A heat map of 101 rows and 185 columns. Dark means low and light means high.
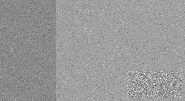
An odd patch, rougher than its surroundings, sits in the bottom right. The bottom right is the roughest part. The right part is higher, past a seam about 30% of the way across.
